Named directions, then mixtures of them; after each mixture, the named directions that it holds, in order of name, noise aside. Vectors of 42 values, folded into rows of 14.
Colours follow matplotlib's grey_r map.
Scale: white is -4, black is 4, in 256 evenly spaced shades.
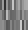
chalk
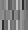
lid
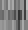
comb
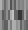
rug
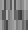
chalk, rug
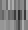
comb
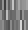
chalk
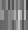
comb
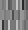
lid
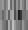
comb, rug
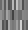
chalk, lid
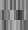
rug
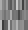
lid, rug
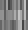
chalk, comb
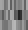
comb, rug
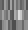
comb, rug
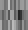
comb, rug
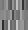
lid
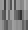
chalk, rug
